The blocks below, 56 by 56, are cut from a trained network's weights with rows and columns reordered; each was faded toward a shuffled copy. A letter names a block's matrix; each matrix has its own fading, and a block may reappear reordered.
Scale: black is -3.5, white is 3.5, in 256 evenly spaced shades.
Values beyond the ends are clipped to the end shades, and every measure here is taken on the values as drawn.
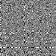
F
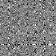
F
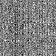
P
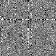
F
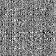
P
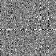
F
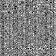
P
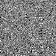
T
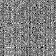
P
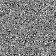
T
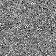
T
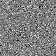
T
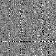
F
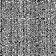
P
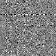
F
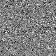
T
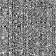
P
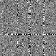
F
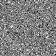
T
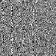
F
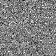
T
